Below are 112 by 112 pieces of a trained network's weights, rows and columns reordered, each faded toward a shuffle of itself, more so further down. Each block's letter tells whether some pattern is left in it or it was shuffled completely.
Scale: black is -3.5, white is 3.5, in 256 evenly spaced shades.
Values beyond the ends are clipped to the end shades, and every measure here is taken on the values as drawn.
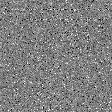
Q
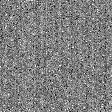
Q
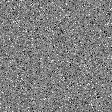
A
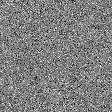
A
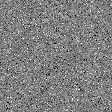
A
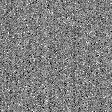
Q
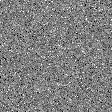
A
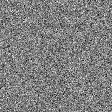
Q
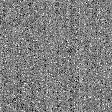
Q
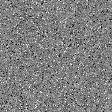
Q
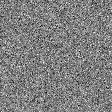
A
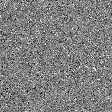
A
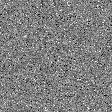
A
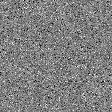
Q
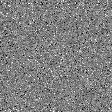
Q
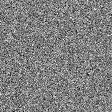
A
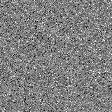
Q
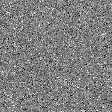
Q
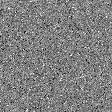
A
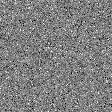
A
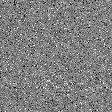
Q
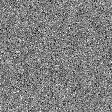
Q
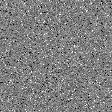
Q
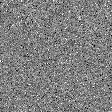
A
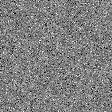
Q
